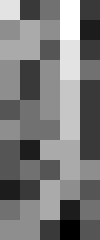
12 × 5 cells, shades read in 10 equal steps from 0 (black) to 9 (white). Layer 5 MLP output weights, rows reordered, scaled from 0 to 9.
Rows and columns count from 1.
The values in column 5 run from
1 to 5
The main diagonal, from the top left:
8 6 3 8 2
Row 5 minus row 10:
4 0 -1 2 -1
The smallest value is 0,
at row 12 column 4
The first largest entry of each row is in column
4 4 4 4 4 4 4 3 4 3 3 1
